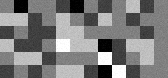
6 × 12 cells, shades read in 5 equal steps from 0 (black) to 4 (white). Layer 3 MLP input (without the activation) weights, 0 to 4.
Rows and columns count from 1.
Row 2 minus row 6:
2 1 0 0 0 -1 0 3 -2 0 0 0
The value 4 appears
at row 4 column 5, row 5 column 8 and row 6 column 9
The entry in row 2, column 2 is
3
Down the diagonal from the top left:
2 3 1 2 2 3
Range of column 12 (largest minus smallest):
0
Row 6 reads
1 2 1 2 3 3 1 0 4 1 2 2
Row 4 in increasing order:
0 1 1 1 2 2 3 3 3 3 3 4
